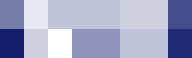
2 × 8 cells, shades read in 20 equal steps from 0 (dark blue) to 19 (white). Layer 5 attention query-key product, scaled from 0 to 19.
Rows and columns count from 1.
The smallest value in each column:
0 15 14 10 10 14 14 1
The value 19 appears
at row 2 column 3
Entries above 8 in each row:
6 6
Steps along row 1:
up down same same up same down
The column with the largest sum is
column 3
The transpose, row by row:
8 0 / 17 15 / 14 19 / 14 10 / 14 10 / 15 14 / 15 14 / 4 1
